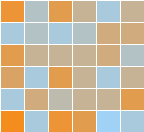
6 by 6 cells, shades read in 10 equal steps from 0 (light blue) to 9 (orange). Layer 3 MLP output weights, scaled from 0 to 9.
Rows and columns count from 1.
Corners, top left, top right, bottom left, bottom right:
8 4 9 1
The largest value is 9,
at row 6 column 1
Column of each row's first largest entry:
1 5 1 3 6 1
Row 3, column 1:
7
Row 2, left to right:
1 2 1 2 5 5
